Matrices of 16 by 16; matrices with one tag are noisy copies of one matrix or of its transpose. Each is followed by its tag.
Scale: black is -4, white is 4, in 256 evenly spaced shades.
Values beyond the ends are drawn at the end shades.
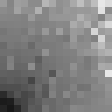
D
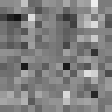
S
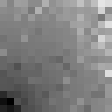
D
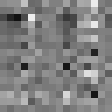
S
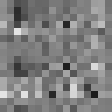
S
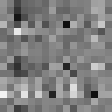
S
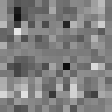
S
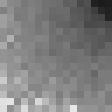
D
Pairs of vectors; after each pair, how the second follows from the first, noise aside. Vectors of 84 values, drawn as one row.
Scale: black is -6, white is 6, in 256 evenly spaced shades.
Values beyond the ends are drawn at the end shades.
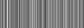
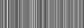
copied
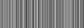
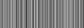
copied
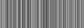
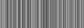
copied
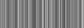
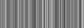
copied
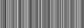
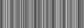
reversed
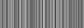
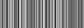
scaled up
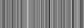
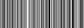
scaled up
